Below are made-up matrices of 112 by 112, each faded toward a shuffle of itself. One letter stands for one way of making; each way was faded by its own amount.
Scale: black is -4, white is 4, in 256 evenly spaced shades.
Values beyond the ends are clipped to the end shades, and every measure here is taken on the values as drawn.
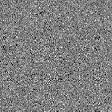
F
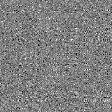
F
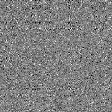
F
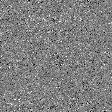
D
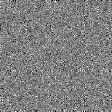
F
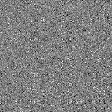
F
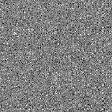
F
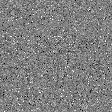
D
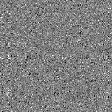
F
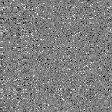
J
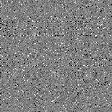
J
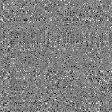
J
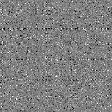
J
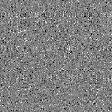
J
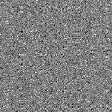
F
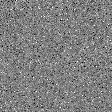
D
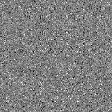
F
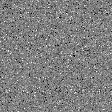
D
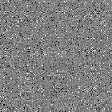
J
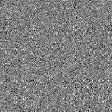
F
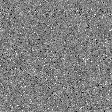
D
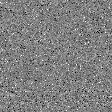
D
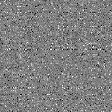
J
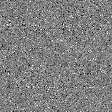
D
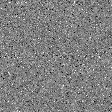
D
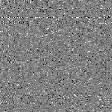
J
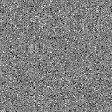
F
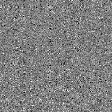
F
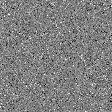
D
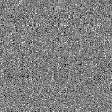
F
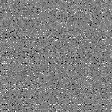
J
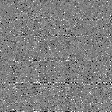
J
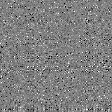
J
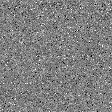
D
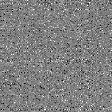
J
